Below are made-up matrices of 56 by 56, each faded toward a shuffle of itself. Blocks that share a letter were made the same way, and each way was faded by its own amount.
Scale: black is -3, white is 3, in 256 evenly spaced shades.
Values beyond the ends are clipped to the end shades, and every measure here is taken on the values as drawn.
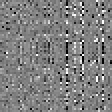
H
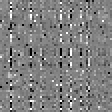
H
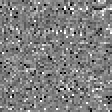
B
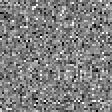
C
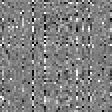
H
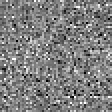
C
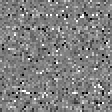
B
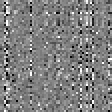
H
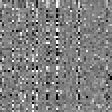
H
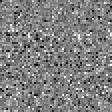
B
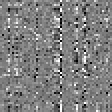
H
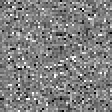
B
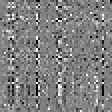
H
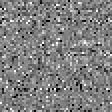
B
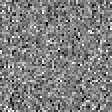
C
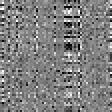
H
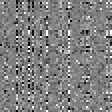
H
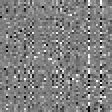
H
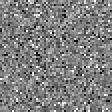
C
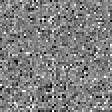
B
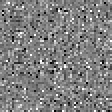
B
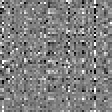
H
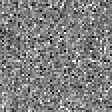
C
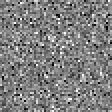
C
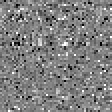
B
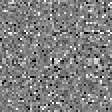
B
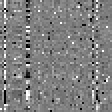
H
